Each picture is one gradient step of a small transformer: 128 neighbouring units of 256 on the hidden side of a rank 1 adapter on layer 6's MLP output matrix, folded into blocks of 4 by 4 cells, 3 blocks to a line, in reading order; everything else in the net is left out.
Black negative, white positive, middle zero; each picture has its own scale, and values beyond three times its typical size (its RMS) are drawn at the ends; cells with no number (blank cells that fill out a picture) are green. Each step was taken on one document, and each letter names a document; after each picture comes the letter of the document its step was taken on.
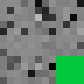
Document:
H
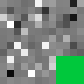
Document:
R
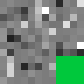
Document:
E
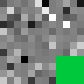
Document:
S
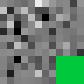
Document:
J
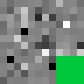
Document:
E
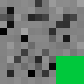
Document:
R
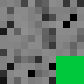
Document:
H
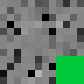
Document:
S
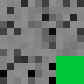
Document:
S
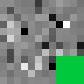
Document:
E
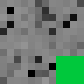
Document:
H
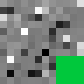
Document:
R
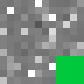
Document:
H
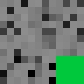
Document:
S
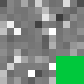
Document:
S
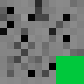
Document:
R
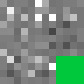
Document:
H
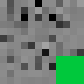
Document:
E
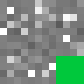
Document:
R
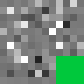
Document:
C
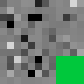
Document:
R
